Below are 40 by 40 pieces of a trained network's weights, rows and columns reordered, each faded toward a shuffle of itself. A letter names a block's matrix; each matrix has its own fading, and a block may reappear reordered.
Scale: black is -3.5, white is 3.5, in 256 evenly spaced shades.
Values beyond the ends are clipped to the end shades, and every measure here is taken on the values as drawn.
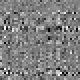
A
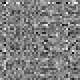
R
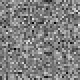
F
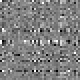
A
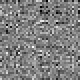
R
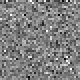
F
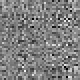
R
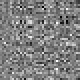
A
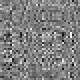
A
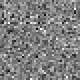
F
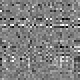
A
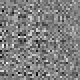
R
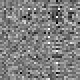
R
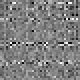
A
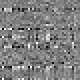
A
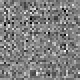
R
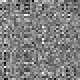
R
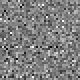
F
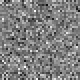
F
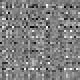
A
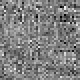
R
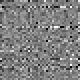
A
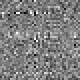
R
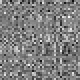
A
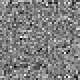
F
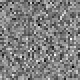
F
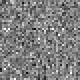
F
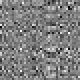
A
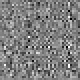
A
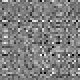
A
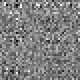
R
